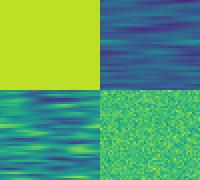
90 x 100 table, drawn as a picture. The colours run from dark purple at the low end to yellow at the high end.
The table splits into 2 rows of 2 panels. Panel 1,1: very high, flat. Panel 1,2: low, streaked across. Panel 2,1: middling, streaked across, strong in contrast. Panel 2,2: high, fine-grained.
